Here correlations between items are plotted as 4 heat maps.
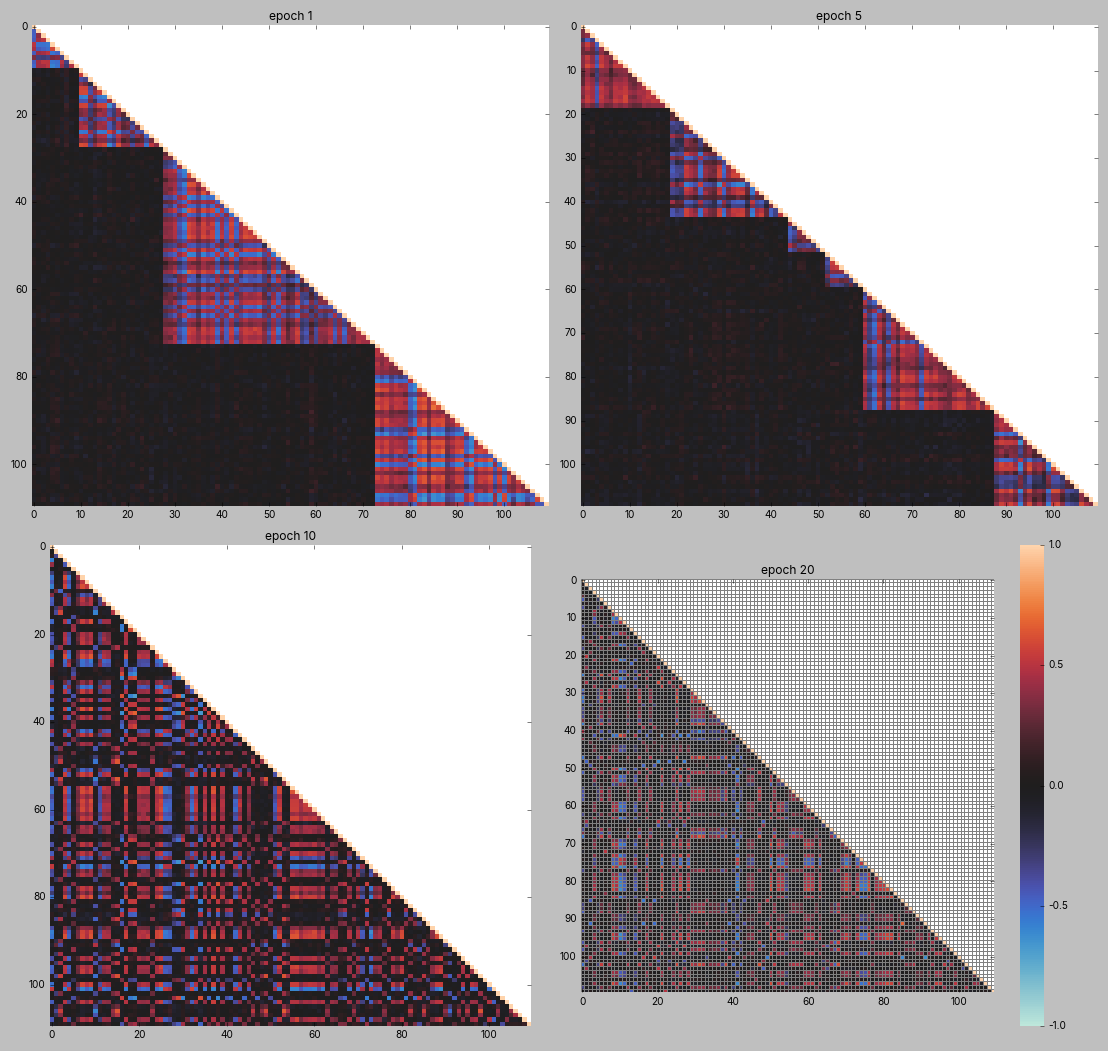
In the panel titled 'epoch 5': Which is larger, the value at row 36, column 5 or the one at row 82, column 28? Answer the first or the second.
the second
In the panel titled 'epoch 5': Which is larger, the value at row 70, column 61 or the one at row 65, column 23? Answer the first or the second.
the second
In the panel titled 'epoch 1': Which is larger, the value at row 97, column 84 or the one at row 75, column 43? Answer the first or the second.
the first
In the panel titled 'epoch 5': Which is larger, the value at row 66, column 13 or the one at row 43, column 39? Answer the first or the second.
the second
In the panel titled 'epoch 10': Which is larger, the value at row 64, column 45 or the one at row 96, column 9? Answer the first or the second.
the second
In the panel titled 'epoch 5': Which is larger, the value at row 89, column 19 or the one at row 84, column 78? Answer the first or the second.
the second
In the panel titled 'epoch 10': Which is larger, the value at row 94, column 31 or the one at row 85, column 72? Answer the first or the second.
the first
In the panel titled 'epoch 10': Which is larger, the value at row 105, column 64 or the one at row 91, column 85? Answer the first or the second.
the first
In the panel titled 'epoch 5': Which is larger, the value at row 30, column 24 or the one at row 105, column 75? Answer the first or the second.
the second
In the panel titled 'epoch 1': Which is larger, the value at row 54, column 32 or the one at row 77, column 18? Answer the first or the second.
the second
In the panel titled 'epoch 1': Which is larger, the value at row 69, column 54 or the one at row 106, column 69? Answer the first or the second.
the first
